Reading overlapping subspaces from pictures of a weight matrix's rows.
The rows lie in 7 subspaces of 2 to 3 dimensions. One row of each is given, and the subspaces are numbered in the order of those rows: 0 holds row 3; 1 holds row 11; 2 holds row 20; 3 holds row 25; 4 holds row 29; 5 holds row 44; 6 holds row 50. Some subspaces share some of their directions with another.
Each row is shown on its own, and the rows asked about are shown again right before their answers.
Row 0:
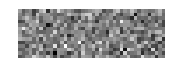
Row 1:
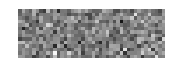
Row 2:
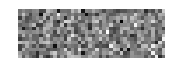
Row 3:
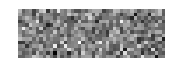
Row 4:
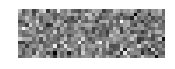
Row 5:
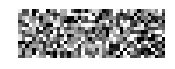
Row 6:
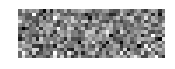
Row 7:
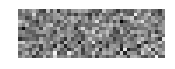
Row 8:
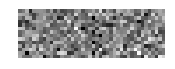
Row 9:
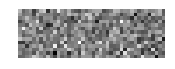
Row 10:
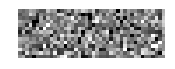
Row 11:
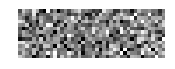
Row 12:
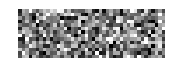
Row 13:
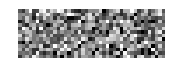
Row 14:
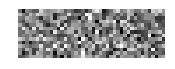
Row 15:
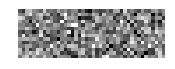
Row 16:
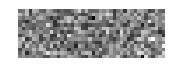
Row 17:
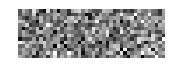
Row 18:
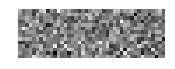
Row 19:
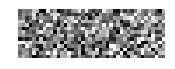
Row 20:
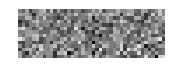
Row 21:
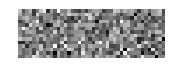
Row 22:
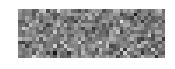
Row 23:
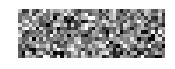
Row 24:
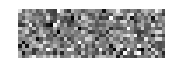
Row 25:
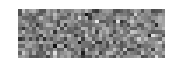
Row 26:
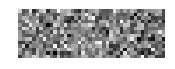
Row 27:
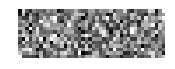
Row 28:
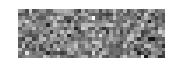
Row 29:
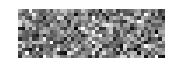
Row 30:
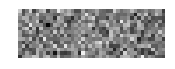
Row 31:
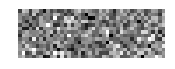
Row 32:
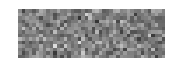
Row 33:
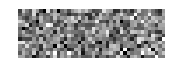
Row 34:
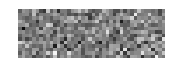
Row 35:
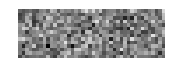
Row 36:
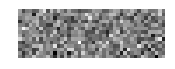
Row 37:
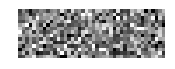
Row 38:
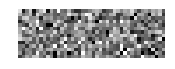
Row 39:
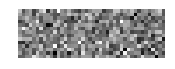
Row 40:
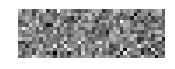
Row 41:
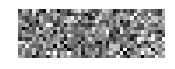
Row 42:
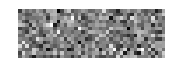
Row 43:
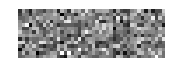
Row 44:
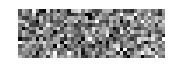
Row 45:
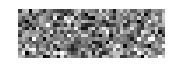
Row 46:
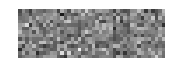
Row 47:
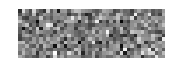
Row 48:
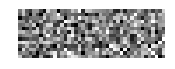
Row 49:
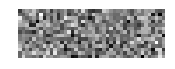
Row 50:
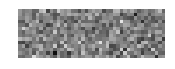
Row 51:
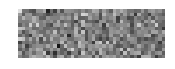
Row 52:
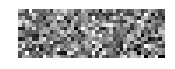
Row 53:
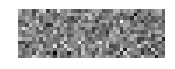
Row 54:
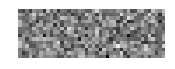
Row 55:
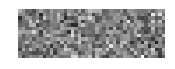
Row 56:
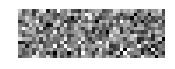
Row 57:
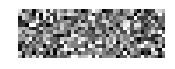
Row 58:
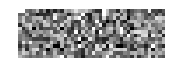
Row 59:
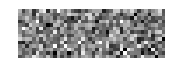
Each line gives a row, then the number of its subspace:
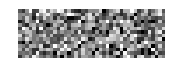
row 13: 3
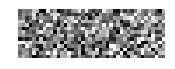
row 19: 6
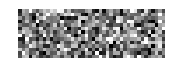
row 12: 3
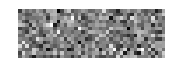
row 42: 5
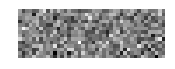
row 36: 2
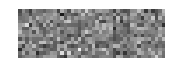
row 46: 1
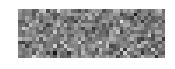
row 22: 6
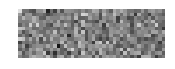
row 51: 3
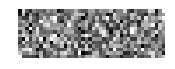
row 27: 4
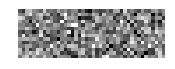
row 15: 0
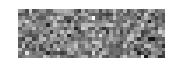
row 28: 4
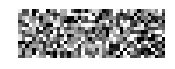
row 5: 4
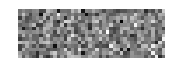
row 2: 0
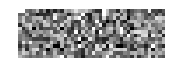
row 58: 3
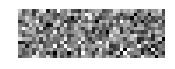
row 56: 0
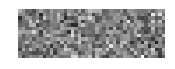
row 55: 0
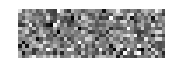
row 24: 5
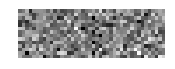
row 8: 2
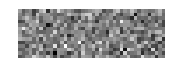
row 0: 1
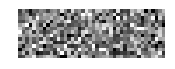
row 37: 1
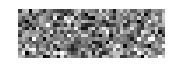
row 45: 2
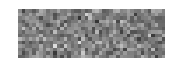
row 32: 3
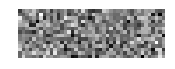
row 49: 0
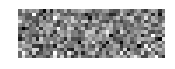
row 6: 2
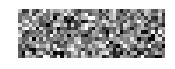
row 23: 2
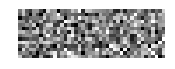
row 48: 0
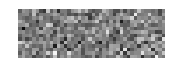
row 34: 4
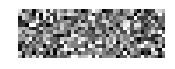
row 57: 0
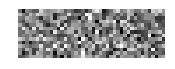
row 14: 3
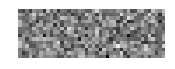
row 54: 3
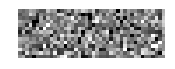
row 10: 1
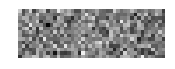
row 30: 4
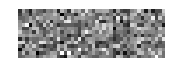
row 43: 1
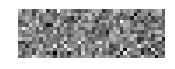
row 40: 5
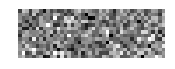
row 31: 2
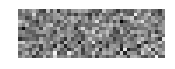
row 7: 4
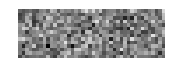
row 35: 1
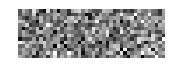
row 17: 5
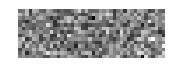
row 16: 4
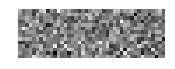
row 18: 6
